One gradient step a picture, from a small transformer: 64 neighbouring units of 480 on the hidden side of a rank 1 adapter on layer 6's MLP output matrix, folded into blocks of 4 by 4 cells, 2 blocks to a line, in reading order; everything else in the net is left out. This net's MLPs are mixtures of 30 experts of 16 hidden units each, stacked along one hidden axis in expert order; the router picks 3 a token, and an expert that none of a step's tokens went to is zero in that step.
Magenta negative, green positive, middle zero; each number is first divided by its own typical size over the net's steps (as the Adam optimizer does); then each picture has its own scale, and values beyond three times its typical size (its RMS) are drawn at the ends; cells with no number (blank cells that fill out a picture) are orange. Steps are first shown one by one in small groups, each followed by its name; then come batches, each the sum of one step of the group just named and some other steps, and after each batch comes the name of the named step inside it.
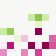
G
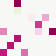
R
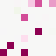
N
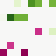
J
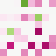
G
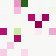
R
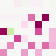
G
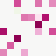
R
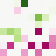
G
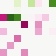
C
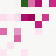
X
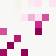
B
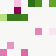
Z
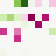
X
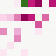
X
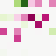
X
